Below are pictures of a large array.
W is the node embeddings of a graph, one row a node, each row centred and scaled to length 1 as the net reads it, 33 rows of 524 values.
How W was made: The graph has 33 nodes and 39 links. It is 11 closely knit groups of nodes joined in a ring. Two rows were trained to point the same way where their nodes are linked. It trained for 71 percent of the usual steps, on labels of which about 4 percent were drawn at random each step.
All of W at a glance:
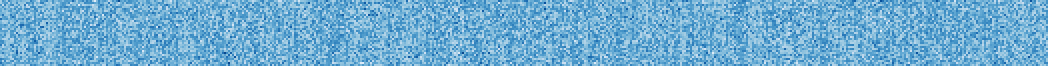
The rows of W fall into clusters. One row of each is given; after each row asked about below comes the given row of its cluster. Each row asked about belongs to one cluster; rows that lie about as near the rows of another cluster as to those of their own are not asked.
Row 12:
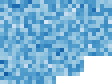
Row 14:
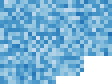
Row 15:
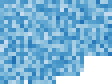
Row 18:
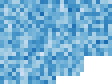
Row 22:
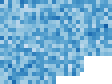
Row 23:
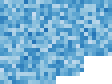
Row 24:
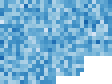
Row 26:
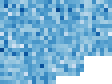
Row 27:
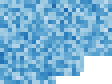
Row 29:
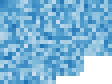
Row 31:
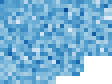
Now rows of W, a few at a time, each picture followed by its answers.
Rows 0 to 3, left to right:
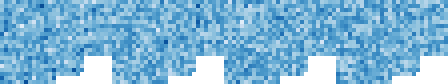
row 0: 26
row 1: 24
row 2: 22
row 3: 26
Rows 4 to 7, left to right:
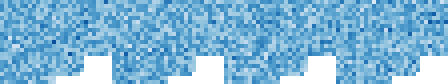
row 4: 12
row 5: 27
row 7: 18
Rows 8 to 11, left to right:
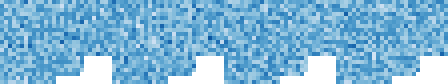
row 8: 15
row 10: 27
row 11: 14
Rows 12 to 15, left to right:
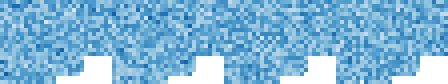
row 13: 31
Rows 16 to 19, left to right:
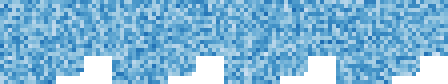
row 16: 24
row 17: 12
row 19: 14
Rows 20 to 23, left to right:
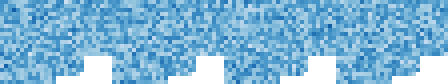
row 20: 29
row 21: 29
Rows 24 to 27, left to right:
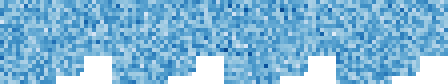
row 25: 23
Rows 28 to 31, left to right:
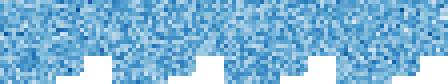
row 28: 23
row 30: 22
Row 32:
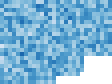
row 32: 15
